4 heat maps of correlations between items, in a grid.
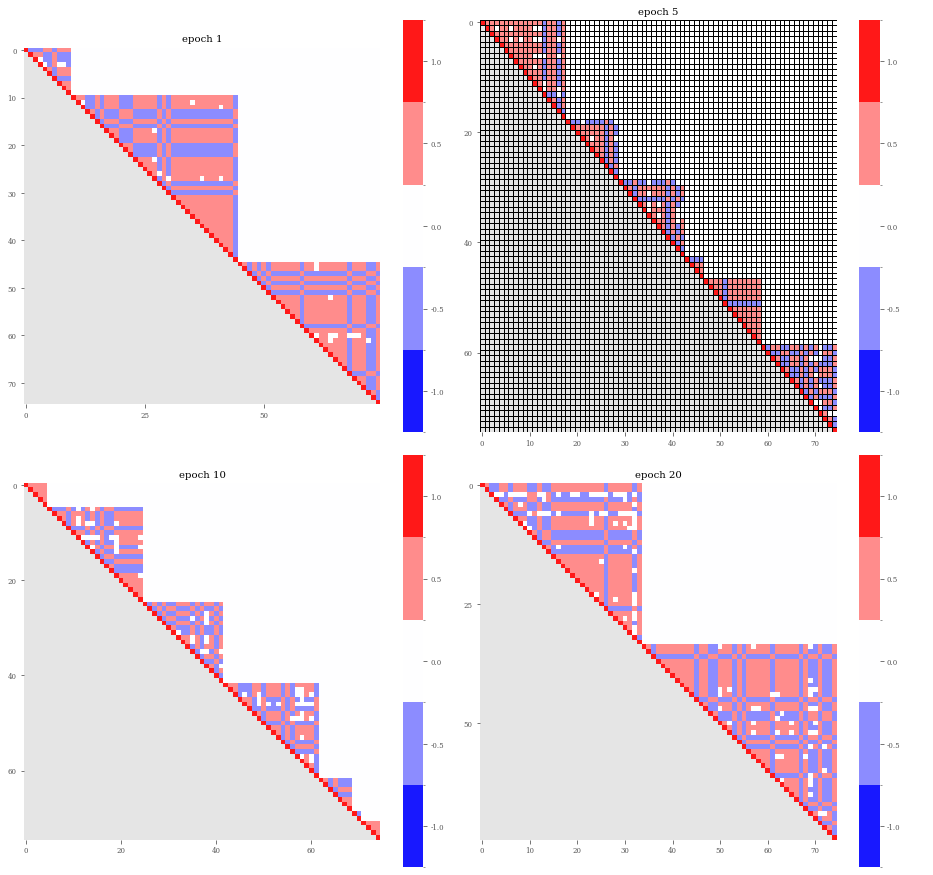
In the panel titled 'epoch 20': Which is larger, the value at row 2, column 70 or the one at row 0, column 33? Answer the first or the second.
the second
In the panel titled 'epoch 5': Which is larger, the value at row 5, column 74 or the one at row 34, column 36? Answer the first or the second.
the second
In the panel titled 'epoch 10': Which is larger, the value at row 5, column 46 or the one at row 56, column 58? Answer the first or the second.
the first
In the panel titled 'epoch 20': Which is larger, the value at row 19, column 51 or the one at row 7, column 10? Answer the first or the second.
the first
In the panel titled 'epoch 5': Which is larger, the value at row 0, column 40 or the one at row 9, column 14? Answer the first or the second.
the second
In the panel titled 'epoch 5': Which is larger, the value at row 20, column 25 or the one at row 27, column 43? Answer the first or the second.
the first
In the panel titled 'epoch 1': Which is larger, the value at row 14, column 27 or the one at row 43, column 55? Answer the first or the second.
the second
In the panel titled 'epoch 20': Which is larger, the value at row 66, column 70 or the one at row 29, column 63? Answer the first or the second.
the second
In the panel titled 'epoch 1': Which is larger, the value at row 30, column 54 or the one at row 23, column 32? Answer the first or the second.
the second
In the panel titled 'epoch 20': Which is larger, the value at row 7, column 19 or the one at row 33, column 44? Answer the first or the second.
the first
